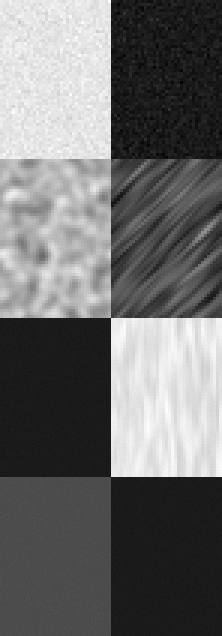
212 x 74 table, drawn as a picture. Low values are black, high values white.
The table splits into 4 rows of 2 panels. Panel 1,1: very high, fine-grained, faint in contrast. Panel 1,2: very low, fine-grained, faint in contrast. Panel 2,1: high, blotchy. Panel 2,2: low, slanting up to the right. Panel 3,1: very low, flat. Panel 3,2: very high, streaked downward, faint in contrast. Panel 4,1: low, flat. Panel 4,2: very low, flat.
